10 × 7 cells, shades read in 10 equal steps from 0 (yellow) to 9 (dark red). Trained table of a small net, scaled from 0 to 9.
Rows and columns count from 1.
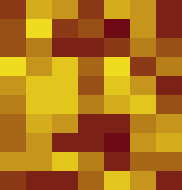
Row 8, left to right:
5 3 8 8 9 3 2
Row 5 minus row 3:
-3 -3 -7 -2 -6 -1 2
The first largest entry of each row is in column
7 5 3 6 7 7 4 5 5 2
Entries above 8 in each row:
0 1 0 0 0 0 0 1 0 0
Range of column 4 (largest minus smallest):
4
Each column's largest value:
7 8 8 8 9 7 8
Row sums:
32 39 43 20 23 19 33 38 29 40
